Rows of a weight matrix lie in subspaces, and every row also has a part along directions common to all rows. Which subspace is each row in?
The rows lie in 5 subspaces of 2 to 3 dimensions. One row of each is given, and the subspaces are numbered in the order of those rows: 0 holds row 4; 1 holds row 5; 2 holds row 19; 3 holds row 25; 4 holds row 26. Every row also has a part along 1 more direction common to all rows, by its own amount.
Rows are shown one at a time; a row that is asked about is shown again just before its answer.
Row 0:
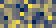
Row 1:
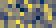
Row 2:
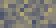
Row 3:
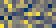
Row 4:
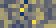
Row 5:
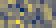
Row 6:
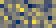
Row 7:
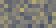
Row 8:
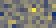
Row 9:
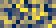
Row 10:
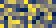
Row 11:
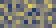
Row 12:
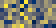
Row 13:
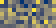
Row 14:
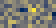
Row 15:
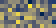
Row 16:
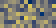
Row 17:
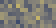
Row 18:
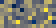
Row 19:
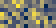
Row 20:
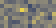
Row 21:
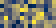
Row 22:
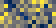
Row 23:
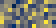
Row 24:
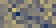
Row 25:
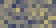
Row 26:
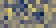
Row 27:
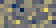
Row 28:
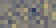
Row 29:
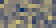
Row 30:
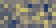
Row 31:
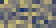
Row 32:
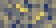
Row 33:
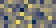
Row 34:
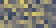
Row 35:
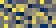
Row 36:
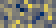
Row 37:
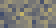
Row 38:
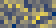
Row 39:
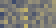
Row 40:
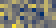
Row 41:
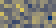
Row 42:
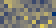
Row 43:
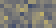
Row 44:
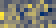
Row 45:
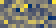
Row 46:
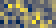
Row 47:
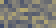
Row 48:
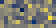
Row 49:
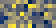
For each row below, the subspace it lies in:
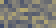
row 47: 4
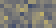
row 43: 3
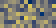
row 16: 0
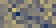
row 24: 0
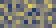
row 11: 4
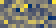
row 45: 3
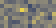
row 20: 2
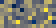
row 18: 3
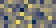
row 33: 0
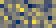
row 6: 4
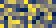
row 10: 2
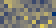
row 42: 1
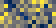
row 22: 1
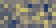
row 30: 0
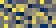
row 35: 0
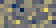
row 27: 3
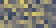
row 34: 4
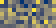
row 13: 4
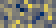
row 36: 1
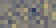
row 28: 2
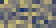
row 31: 4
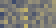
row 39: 2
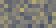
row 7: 1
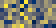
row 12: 0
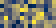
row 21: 2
